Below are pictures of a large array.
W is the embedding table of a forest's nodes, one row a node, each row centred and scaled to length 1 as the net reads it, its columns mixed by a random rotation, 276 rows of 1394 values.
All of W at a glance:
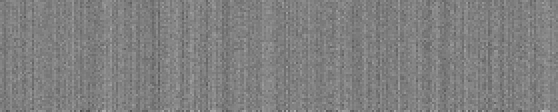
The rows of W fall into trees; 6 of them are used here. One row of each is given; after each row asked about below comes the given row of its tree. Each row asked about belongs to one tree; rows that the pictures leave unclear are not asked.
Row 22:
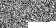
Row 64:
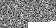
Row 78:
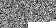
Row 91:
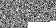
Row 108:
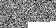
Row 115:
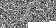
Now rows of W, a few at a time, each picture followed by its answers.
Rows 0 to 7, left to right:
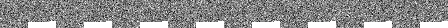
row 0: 64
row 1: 115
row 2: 22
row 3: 115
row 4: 64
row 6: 78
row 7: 78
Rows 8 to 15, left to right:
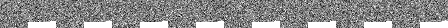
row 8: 64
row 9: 78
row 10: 64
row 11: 78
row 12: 64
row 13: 115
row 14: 22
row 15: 78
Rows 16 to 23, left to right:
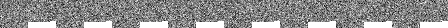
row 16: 22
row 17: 78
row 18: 108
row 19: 78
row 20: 108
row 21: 78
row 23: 115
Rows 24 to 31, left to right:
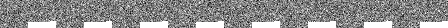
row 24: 64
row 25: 91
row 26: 64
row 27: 91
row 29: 108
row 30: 64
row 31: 108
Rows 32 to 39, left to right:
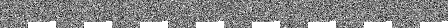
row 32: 78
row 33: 22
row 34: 108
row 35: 64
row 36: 108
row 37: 78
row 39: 115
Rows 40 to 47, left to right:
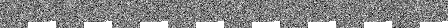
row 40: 64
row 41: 64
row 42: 78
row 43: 78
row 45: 78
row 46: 78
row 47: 108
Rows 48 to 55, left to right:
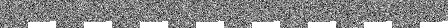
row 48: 78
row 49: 108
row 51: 64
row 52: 115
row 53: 91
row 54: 22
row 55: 64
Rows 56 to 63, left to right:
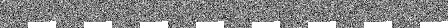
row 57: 108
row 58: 115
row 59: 78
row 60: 91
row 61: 22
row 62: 64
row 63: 78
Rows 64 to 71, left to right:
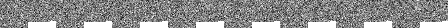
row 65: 108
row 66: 108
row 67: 22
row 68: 22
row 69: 64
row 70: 64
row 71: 108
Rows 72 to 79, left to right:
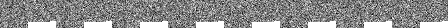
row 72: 78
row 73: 108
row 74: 22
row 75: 108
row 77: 108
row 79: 64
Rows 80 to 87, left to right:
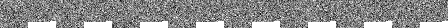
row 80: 64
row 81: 108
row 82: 22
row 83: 64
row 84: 78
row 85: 22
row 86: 78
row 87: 91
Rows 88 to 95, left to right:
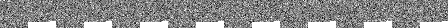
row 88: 64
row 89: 78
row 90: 78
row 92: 78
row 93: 115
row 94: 64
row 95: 22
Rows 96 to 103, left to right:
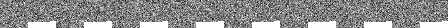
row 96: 78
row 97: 22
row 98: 108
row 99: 115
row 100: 78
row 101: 78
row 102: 108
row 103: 115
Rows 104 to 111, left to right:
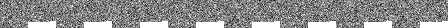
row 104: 108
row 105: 64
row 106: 78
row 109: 64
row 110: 64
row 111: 108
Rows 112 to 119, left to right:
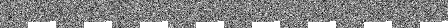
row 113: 64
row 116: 108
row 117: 78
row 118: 78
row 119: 78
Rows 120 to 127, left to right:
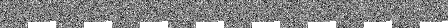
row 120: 115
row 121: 64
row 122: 108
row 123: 115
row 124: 115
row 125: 115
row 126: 108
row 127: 108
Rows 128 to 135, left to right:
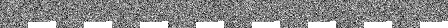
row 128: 64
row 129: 108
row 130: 108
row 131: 78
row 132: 108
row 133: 78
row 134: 22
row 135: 108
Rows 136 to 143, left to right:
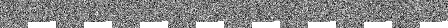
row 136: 22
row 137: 64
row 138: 115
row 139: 108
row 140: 78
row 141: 108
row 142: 78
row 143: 108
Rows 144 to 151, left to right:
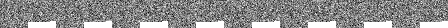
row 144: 64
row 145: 78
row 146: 22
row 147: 115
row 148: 64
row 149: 22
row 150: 115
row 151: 115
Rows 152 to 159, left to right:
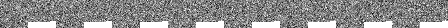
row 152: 22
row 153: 64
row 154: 64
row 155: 91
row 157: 108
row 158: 78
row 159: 91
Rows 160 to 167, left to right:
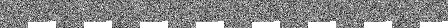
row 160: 64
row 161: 108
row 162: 108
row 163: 115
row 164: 78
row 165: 22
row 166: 64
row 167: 108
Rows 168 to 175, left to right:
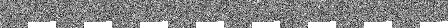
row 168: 108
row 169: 22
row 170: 64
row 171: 64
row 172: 115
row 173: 22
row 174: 64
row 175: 115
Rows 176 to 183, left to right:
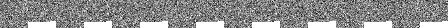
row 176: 108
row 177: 22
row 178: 64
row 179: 78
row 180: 22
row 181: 78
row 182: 115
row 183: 108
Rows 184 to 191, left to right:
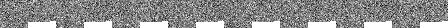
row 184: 115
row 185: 78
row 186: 22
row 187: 78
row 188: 108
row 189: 64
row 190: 78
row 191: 64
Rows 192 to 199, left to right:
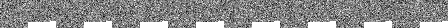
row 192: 115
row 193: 108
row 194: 64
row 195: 64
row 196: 91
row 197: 78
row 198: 78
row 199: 108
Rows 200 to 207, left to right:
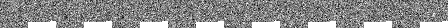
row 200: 64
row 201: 108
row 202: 108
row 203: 78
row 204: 64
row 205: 64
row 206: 115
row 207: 108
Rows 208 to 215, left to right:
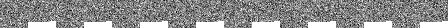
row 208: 64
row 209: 22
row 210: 115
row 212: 91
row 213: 22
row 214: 115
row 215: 115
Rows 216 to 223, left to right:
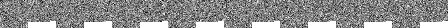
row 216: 115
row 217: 64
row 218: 22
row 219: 108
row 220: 115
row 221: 64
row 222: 64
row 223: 64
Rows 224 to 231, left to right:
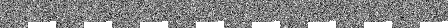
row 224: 22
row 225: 22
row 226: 22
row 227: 108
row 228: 64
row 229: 78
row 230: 64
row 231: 108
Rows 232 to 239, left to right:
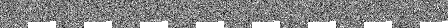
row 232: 22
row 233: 108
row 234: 78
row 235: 91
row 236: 115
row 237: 78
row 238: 78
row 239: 108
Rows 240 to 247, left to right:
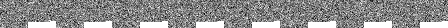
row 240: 115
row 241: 115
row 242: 22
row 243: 78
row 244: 78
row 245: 64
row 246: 108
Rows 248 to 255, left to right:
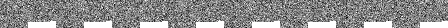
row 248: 64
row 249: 108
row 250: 22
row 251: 64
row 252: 108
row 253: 115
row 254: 108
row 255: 115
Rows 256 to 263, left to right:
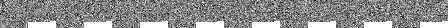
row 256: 115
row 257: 78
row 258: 115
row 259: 78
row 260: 22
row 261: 108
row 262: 22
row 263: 108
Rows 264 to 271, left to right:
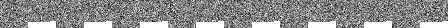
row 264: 22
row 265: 64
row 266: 108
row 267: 115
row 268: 108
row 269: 22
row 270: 64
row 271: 22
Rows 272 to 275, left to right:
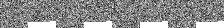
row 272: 115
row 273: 91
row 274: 115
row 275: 78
